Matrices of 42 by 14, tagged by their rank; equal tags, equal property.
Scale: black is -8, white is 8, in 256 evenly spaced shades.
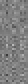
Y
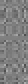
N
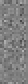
Y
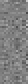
Y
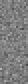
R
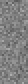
R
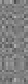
N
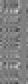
N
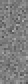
R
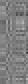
Y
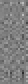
Y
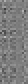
Y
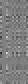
N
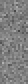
R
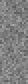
R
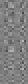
N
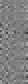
Y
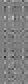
N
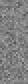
R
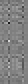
N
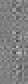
Y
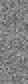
R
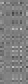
N
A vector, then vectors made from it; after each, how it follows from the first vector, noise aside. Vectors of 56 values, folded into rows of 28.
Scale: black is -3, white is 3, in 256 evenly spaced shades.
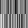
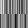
wrapped around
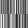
sign-scrambled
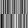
wrapped around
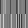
partly zeroed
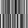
sign-scrambled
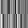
sign-scrambled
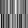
sign-scrambled
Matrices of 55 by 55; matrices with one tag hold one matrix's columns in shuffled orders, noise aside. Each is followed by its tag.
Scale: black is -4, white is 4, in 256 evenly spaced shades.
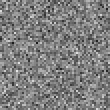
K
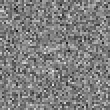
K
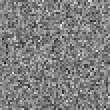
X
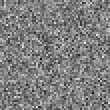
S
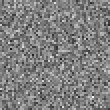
S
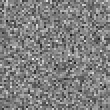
X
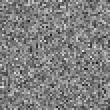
X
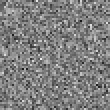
X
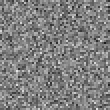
K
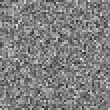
X
